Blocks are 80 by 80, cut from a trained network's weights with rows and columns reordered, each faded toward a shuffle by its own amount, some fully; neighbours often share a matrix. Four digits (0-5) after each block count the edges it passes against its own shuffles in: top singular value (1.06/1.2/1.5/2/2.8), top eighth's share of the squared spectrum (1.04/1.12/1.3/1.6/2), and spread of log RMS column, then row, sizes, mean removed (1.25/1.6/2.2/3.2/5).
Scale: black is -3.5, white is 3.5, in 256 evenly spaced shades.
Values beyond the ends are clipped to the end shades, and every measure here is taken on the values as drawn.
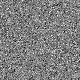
0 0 0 0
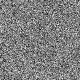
0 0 0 0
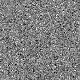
2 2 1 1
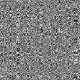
3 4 3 2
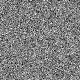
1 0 0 0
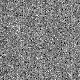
1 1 0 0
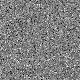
0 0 0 0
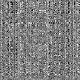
4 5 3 3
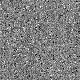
0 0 0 0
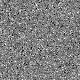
0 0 0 0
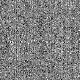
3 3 0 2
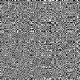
4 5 3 3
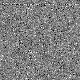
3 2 0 1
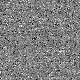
1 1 0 0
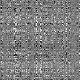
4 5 4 2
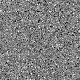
2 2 0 1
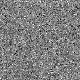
2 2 0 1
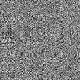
4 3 2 1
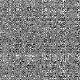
3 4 3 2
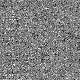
2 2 1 0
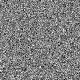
2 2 0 0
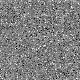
1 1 0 0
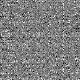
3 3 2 1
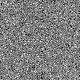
2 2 0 0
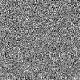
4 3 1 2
